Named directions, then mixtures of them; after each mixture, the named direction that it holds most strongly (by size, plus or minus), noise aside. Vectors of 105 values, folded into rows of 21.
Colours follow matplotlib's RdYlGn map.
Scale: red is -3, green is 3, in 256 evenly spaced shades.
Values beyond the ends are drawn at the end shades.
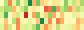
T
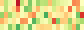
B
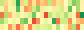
B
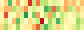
T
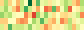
B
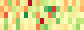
T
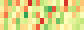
T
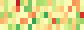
B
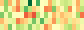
B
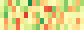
T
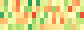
B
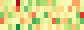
B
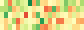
T
